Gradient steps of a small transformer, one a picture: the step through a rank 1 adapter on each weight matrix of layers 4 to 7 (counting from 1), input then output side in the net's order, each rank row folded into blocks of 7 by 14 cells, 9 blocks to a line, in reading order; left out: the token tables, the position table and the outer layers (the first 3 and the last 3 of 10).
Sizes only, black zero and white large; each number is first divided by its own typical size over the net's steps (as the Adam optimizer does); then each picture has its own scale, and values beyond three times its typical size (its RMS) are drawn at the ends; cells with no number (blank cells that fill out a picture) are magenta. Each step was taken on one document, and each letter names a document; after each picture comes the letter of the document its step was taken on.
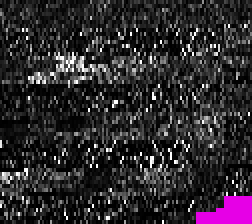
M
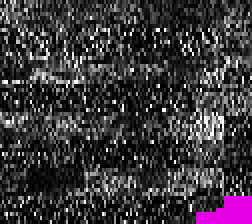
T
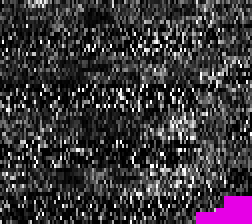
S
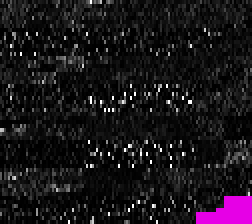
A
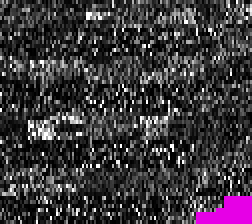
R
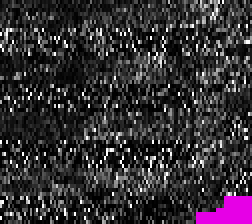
M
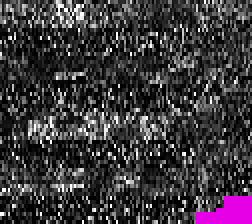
R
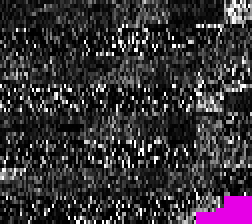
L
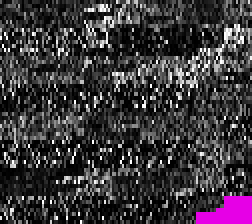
T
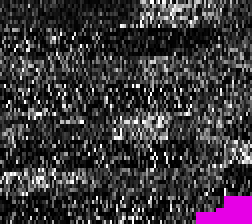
L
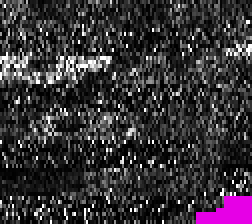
M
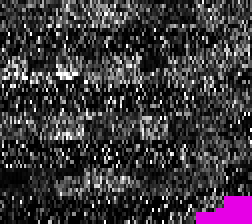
T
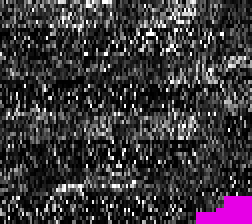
R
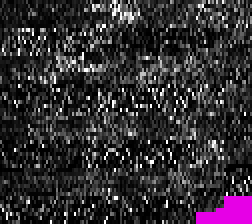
M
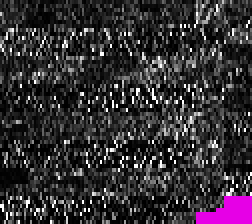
M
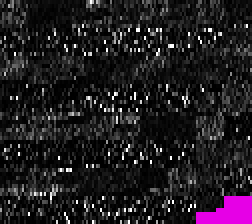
A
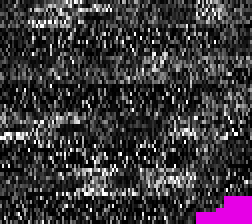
S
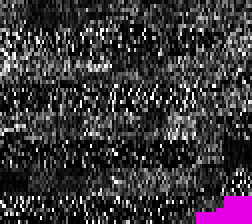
T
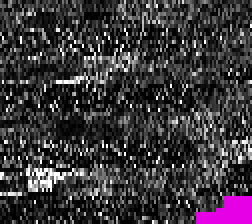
S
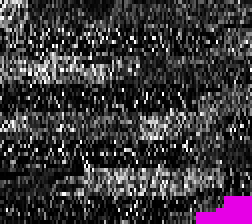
T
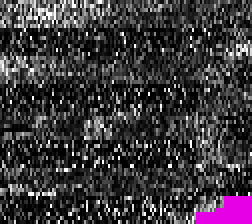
R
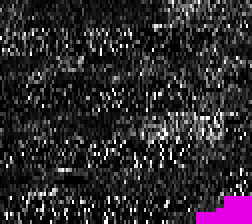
M
